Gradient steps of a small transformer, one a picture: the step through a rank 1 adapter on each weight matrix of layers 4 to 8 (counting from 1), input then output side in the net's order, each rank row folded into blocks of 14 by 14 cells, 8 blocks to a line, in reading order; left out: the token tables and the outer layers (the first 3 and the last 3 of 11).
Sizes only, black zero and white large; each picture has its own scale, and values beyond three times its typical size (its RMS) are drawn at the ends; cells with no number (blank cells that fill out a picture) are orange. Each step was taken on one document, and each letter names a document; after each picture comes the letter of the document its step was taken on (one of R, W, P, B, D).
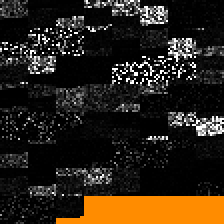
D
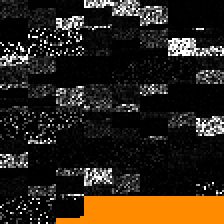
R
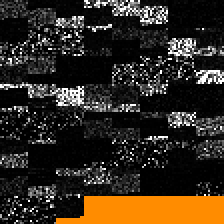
D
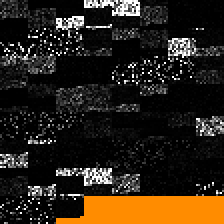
R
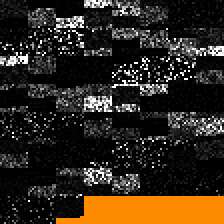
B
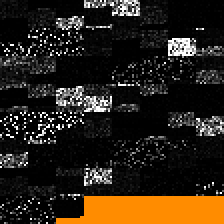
R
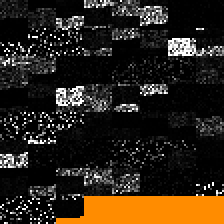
R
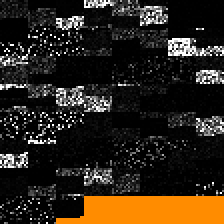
R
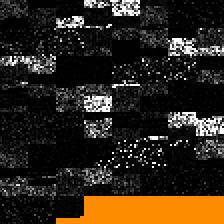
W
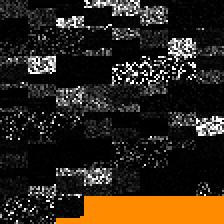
D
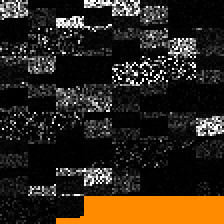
D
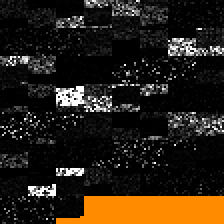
W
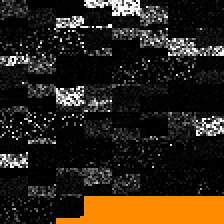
B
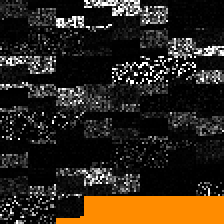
D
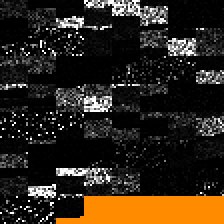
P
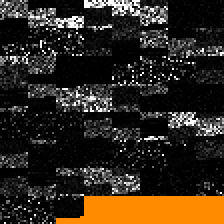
P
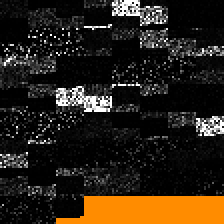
R
